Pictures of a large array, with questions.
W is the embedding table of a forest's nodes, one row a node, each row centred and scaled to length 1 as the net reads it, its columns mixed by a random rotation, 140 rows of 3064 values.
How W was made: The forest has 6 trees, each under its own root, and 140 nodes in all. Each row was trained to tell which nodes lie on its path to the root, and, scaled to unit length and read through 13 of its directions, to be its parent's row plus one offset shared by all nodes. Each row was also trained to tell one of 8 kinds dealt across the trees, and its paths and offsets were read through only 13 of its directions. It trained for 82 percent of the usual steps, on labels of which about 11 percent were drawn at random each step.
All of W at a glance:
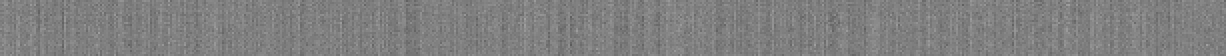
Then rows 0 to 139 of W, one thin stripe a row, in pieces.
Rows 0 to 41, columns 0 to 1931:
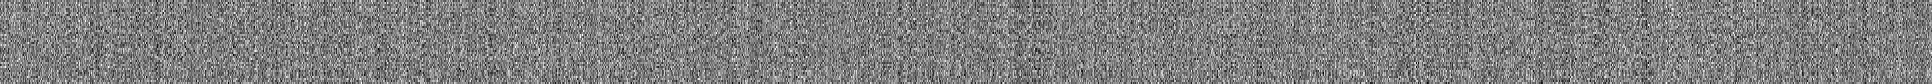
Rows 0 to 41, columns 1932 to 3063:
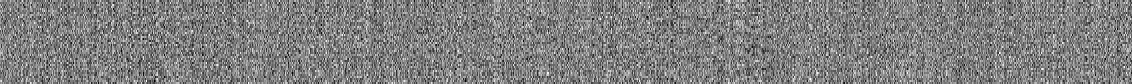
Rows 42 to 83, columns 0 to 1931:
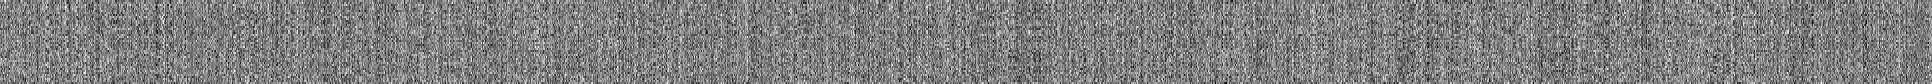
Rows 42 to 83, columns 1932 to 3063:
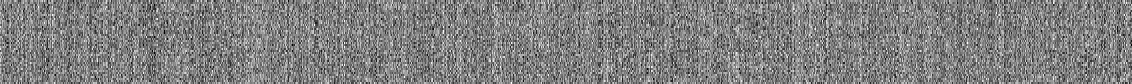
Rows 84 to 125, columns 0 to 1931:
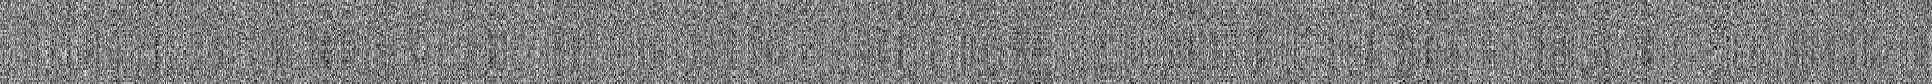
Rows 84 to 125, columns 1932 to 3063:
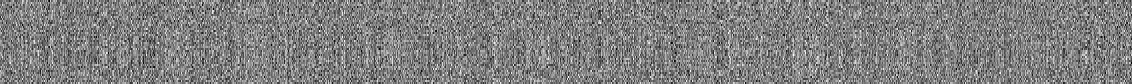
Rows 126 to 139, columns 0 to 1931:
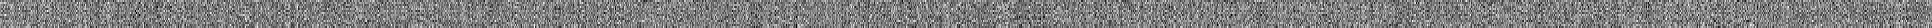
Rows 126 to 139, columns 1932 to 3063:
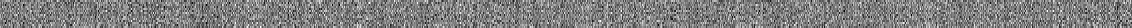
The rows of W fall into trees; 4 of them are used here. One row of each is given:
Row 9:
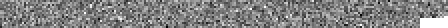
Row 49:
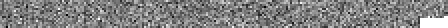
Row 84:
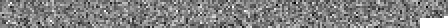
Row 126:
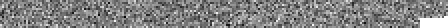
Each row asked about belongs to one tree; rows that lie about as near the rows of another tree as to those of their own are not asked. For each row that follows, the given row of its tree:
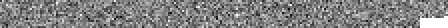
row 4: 49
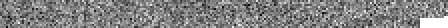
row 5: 49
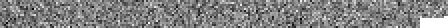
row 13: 49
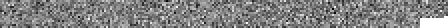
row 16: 84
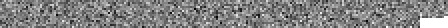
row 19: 49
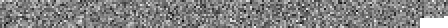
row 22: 49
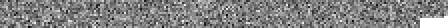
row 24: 84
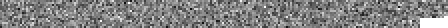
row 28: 9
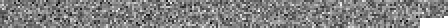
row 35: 126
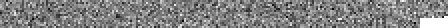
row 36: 49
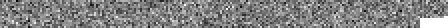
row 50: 84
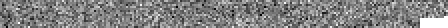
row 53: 49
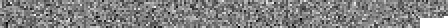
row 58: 49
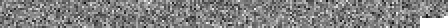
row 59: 126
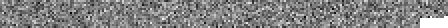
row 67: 84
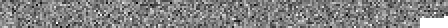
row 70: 84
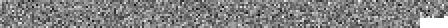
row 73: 49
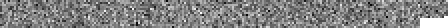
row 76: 84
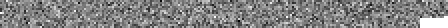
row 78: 84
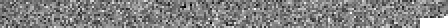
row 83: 126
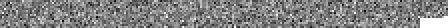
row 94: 84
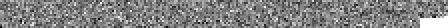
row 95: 9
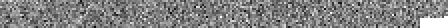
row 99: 49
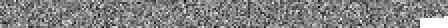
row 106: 49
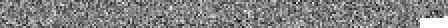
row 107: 84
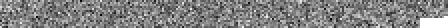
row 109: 49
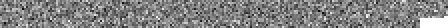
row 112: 49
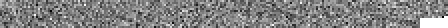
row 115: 49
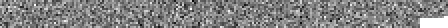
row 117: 49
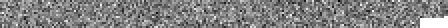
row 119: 84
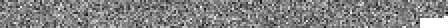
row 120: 84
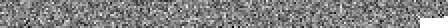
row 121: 84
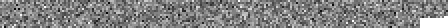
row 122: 126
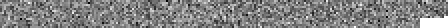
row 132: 84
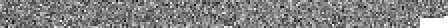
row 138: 126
